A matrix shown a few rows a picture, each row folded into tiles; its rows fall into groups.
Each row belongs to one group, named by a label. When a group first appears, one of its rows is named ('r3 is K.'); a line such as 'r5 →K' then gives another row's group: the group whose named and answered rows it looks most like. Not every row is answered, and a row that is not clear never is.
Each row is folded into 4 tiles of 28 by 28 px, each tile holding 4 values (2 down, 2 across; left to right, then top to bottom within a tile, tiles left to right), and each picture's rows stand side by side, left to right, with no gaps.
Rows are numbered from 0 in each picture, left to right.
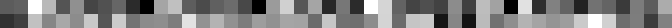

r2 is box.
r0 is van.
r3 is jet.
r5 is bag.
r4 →van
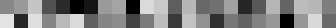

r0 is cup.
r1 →jet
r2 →jet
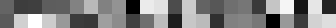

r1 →jet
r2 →box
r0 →bag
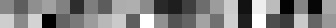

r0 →box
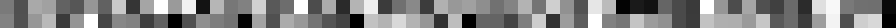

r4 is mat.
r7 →jet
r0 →jet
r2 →van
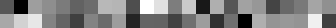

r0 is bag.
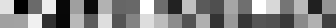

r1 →van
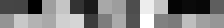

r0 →bag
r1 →cup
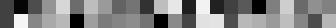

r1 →box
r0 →bag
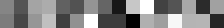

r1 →van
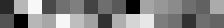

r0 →van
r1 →bag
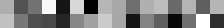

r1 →mat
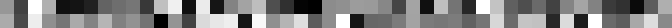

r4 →jet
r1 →box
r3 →mat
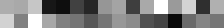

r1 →mat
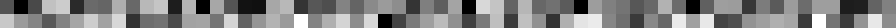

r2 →box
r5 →bag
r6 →box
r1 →mat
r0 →box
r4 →jet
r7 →cup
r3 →box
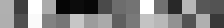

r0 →cup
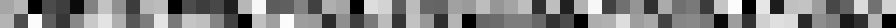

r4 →mat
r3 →jet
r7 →mat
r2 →van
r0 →cup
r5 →van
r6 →box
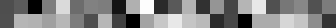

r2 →van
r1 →van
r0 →bag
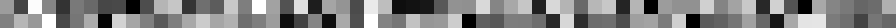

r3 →cup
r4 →mat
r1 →box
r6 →mat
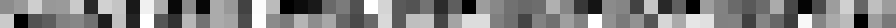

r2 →cup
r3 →jet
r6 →bag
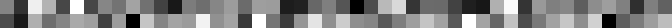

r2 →cup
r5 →box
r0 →van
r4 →bag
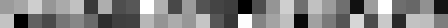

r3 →jet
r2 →bag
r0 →mat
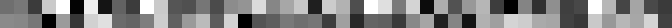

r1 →jet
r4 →van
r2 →mat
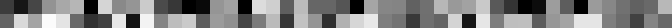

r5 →bag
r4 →cup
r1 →cup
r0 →bag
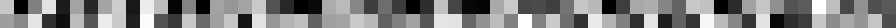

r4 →box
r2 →cup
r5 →van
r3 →cup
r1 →cup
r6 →van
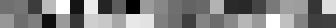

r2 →bag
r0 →box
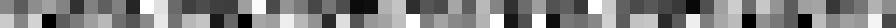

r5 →jet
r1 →jet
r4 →jet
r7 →van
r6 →bag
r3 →box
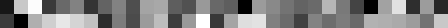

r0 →van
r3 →box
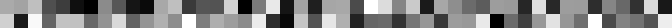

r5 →box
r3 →mat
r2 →cup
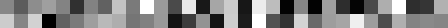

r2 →cup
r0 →box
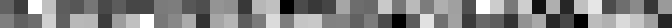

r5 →van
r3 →mat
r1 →bag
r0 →jet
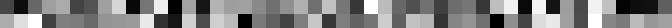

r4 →box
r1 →cup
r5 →cup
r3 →jet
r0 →bag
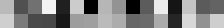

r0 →mat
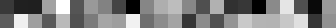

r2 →bag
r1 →bag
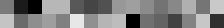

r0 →box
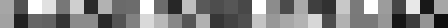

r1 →van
